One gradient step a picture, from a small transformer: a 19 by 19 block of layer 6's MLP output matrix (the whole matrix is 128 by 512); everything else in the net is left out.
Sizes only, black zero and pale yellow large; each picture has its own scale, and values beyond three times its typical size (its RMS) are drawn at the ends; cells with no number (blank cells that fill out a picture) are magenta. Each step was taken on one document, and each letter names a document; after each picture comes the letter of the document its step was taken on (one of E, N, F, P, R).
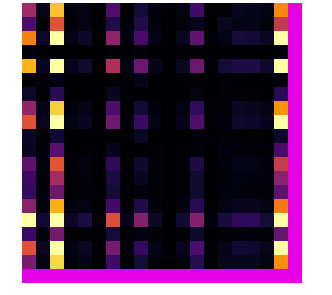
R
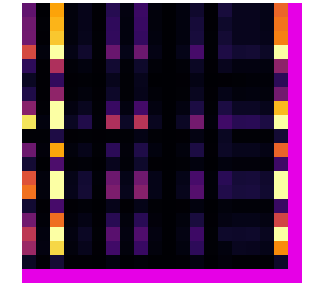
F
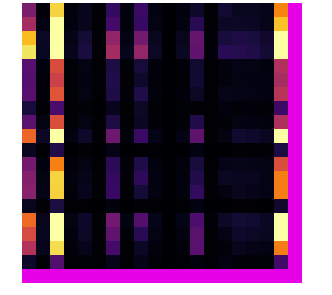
F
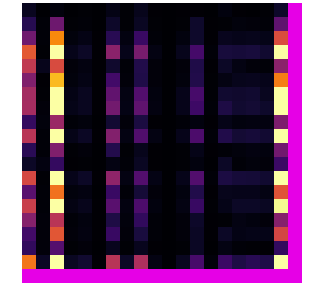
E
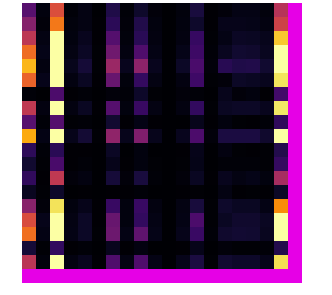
E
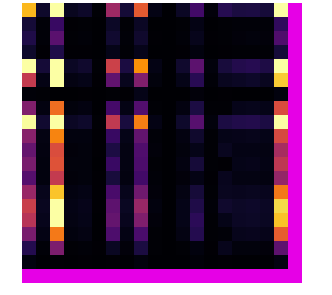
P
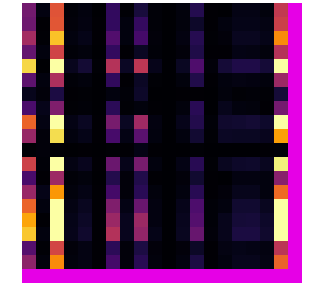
P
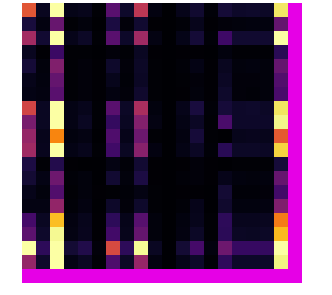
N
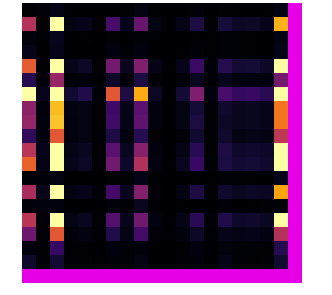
E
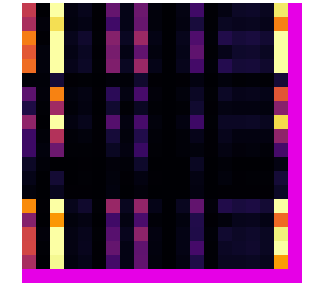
E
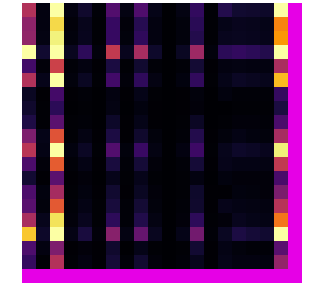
F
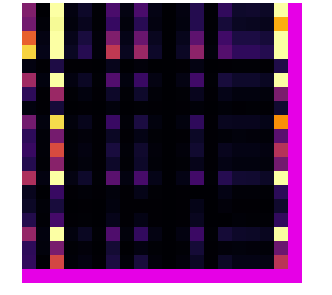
F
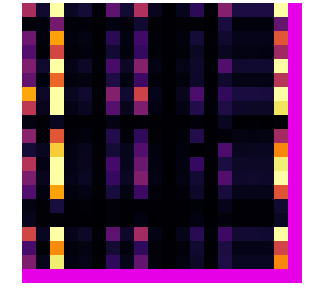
N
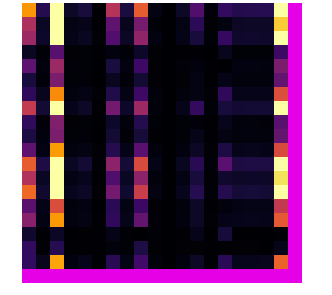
N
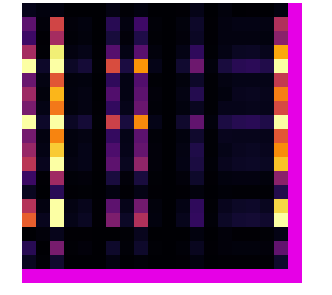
P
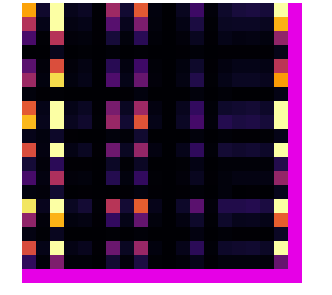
P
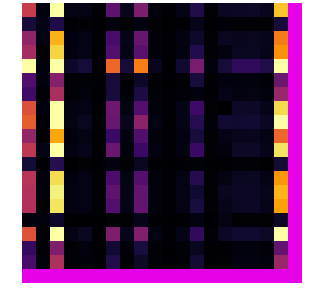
P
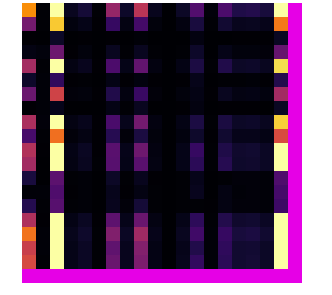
E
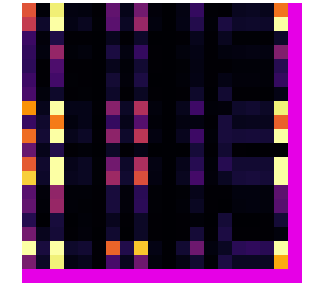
N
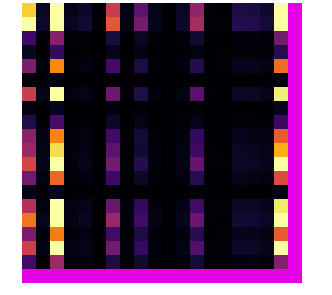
R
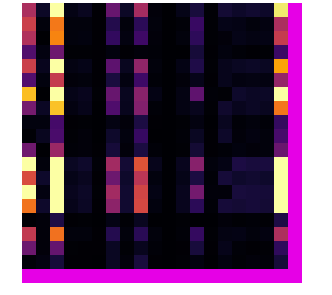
N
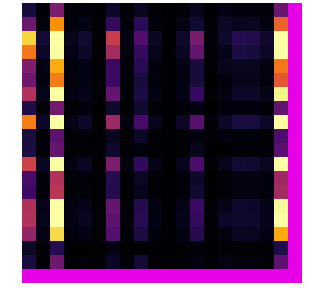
R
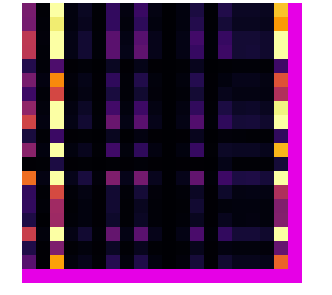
F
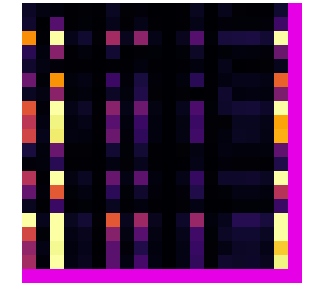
P
